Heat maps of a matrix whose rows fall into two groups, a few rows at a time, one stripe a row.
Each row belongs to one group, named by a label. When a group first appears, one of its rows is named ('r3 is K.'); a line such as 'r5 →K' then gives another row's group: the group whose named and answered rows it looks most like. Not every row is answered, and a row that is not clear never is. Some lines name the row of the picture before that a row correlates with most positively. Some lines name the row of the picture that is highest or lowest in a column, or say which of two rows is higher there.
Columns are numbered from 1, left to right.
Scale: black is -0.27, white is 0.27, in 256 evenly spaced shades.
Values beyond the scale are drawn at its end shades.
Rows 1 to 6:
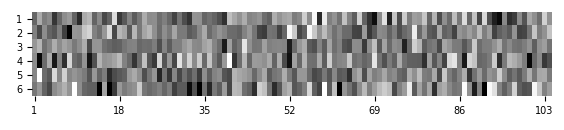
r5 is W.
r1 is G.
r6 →W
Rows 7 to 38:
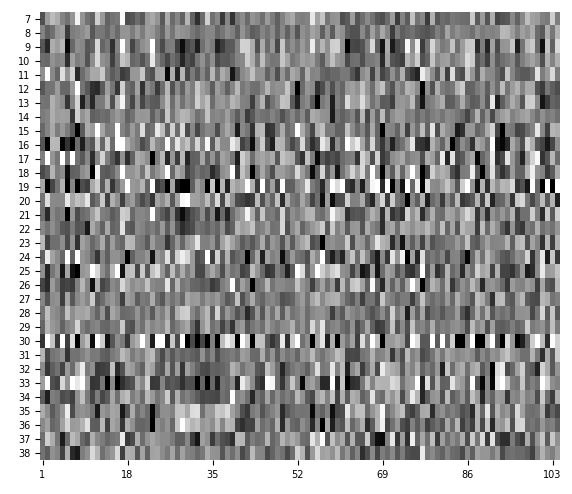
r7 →G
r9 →G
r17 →W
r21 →G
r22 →G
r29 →G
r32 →W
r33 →W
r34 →W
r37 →G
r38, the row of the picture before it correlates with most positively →2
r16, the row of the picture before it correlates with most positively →4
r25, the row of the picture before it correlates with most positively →2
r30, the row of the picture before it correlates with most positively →5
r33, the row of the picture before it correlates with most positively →6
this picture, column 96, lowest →30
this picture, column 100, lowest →32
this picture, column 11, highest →25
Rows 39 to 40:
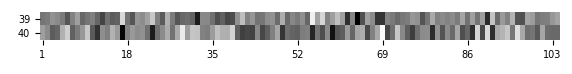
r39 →G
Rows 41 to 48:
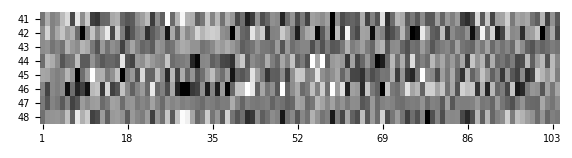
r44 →G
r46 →G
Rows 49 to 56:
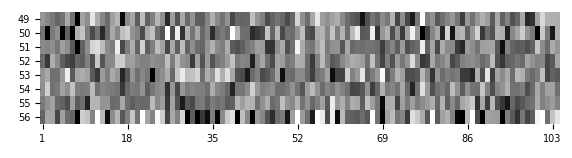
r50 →W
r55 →G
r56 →W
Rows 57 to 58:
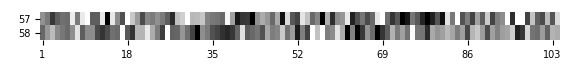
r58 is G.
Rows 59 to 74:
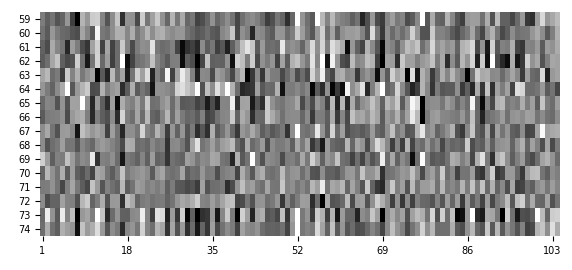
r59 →W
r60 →W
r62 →G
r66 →W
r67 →W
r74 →W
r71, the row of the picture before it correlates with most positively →58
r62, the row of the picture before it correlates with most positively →58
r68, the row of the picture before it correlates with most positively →57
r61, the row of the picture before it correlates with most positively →58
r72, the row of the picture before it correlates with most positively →57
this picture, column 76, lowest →63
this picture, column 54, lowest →63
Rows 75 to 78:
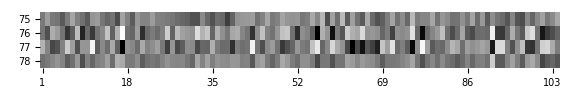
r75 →G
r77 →W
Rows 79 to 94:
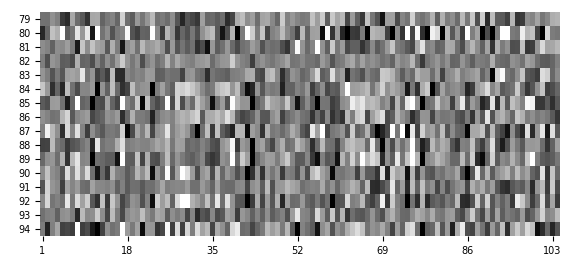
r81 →W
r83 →W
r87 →G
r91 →G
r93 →W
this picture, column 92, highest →83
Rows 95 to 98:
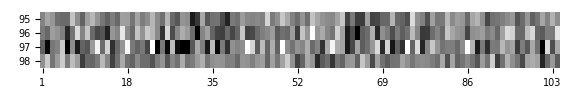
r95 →G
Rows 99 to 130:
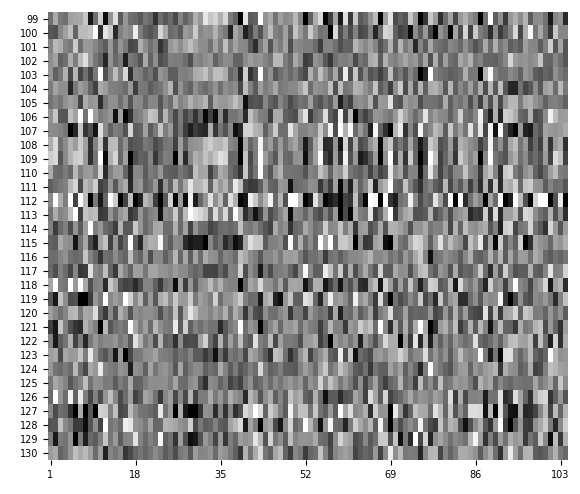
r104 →G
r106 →W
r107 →G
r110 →W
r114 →W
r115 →G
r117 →W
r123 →W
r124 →W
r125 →G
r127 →G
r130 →W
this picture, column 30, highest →113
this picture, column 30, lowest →127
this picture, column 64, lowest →112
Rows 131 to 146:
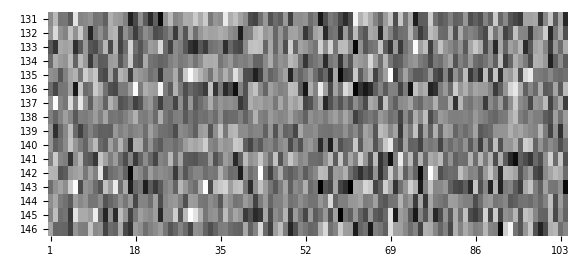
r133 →G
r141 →G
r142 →W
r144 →G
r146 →W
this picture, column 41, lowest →143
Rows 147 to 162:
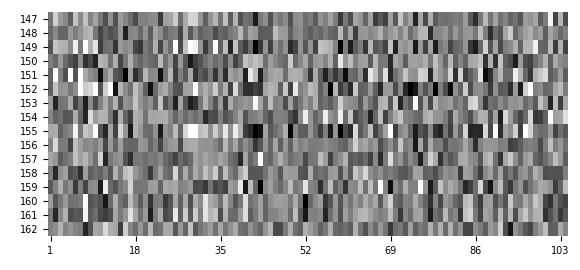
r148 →W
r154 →W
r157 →W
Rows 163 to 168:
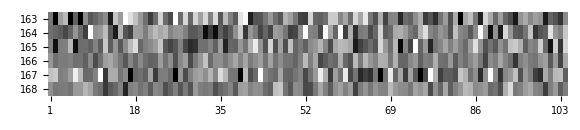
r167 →W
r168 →W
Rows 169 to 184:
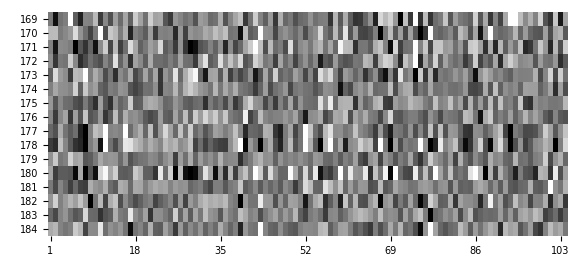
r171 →G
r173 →G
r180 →G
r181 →W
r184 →W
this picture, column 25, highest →180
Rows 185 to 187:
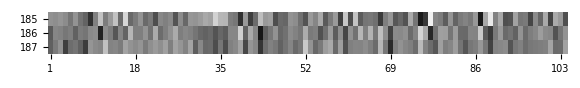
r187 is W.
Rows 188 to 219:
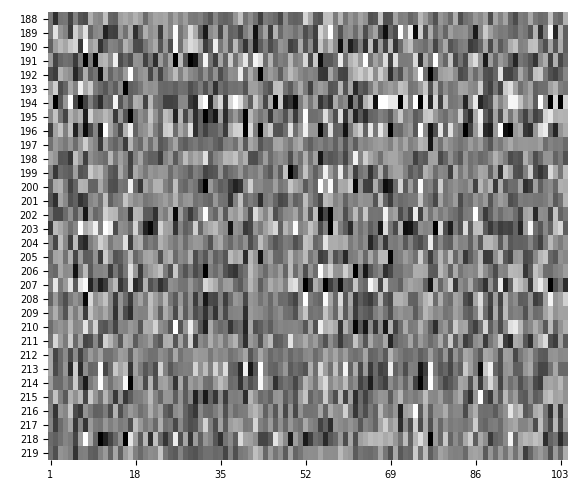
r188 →W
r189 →G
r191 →G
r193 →W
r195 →W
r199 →W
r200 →G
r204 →W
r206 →G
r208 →W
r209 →W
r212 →W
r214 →W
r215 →W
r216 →G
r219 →G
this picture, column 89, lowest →196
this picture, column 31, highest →194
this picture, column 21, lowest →203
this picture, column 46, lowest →194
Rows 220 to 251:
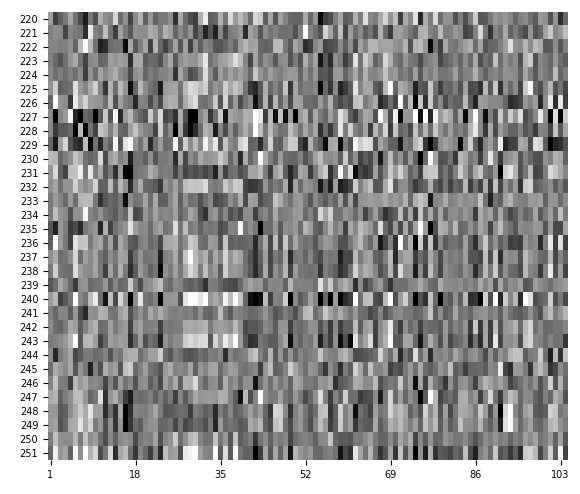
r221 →W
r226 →G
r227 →G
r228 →G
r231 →W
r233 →W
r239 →G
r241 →W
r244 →G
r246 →G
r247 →W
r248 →W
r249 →W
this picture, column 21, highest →227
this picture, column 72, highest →240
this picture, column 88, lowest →227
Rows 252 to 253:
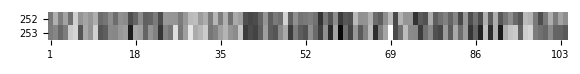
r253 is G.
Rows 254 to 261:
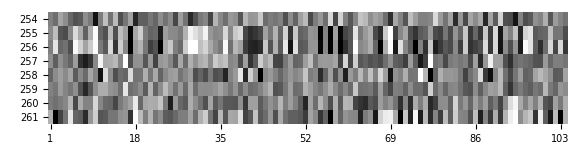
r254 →G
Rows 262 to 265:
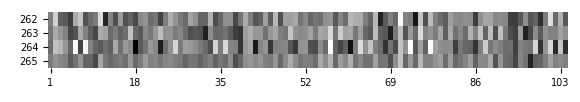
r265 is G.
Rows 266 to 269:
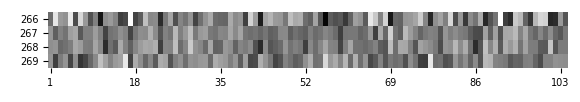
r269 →W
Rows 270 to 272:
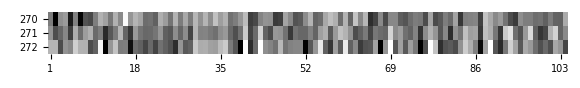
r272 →W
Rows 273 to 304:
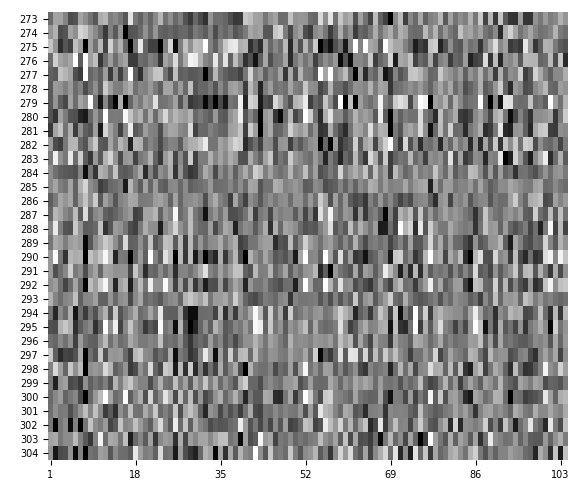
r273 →G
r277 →G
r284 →G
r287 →G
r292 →W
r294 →G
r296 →G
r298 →W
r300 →W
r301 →G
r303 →W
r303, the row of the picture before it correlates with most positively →272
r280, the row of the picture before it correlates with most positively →270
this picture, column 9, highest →279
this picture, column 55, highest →277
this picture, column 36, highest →276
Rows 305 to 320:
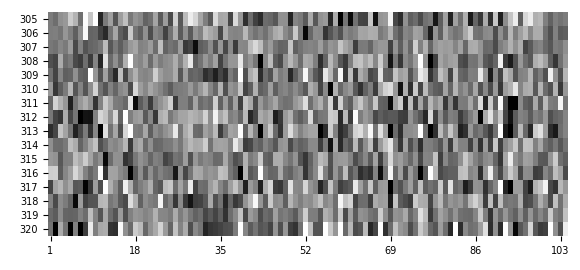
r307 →G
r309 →W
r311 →G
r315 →W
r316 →W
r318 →G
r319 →W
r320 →W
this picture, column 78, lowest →305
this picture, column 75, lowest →316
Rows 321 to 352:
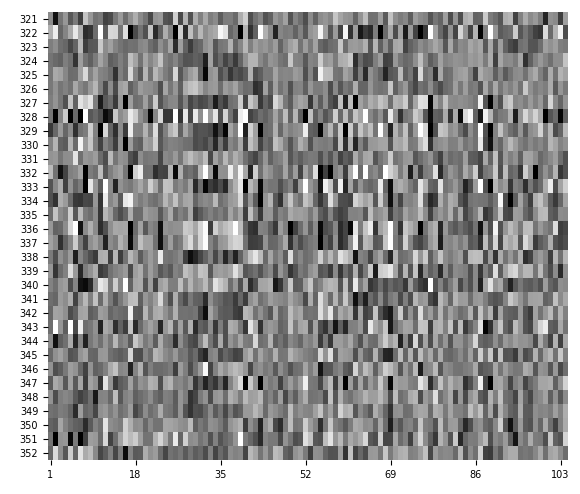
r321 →W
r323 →G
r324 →G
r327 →W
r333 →W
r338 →G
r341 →G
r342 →G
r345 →G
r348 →G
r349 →G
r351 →W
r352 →W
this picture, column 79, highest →333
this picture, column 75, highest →329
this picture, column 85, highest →328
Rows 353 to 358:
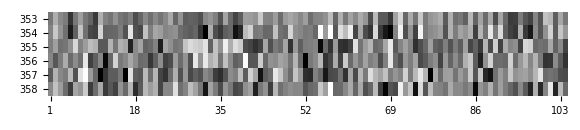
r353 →G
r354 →G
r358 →G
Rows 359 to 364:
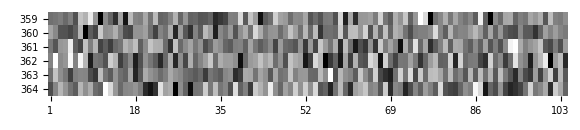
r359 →W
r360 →G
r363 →G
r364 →G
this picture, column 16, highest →361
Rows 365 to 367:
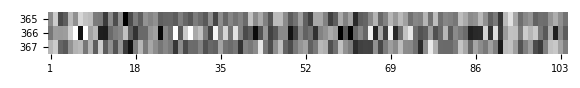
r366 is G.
